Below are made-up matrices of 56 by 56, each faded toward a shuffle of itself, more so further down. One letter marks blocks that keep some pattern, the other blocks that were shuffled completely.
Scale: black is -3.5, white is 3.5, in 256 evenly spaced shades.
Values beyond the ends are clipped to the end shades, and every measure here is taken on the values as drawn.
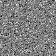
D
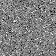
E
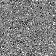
D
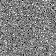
E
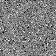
D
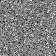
E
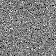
D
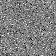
E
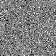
D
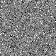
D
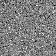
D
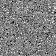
D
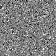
E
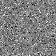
D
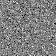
D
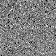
D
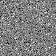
E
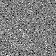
D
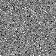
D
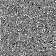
E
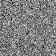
E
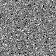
E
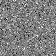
E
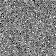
E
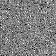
E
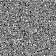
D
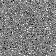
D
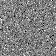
E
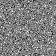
E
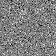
E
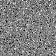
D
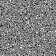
E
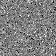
D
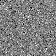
E
